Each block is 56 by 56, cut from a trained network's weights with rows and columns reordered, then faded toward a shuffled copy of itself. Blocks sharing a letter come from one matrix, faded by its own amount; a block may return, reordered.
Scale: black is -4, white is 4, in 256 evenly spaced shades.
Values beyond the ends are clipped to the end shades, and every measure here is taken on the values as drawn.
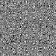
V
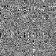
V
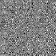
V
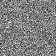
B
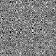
V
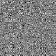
V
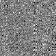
V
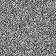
B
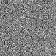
B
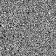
B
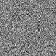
B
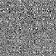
V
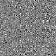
V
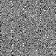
V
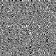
V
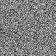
B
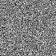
B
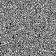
B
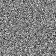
B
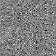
V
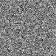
B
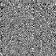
V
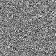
B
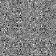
V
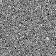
B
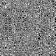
V
